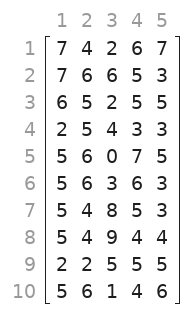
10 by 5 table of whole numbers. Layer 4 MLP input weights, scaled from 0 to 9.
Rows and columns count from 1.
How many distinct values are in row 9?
2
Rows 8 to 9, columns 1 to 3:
5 4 9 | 2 2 5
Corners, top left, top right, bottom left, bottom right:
7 7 5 6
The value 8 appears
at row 7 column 3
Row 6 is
5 6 3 6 3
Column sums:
49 48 40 50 44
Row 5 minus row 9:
3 4 -5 2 0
